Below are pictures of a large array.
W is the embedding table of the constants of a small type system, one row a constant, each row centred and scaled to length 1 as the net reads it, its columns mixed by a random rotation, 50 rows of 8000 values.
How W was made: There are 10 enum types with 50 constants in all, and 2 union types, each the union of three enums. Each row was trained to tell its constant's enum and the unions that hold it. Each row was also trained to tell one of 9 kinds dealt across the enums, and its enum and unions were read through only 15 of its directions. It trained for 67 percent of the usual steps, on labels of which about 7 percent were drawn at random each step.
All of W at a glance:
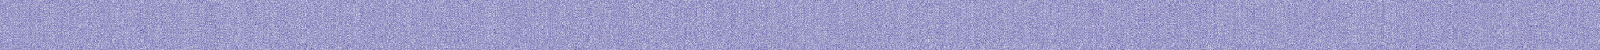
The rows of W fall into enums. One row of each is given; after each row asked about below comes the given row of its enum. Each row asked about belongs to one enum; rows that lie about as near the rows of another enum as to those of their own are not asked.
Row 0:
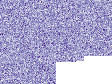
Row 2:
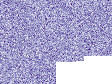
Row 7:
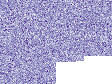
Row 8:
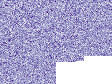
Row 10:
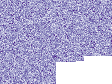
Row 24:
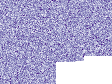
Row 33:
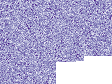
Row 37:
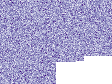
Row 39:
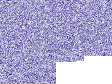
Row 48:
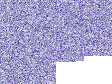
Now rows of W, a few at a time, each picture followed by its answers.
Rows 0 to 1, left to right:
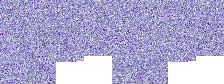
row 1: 48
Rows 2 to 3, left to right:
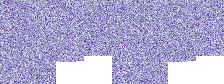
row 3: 7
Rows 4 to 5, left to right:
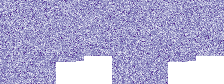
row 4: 33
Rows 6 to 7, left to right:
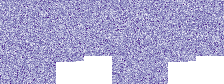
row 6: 24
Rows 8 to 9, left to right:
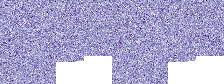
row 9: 24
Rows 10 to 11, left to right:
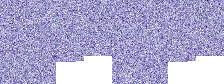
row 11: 8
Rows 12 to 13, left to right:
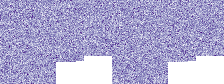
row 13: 48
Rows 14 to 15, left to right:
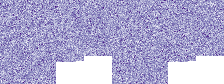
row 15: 24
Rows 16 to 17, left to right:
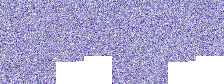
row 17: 37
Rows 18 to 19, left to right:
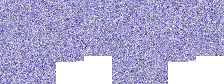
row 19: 39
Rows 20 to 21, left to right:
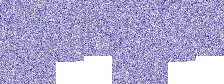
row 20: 10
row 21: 24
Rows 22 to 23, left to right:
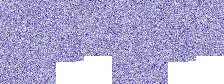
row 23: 0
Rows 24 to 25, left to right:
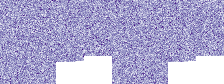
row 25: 2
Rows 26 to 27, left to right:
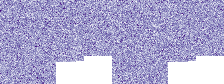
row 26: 2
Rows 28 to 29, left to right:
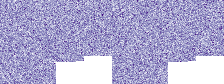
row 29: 33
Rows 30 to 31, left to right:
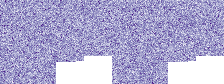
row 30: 37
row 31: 48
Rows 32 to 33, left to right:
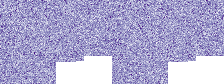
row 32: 33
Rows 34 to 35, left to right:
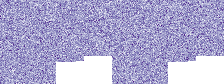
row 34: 10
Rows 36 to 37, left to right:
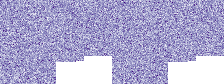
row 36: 48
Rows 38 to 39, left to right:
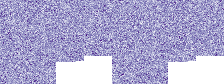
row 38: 33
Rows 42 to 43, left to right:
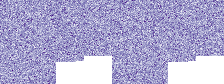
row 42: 39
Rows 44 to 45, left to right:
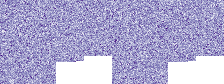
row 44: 37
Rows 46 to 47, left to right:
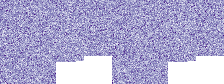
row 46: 37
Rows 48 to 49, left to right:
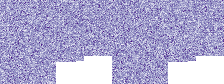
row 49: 10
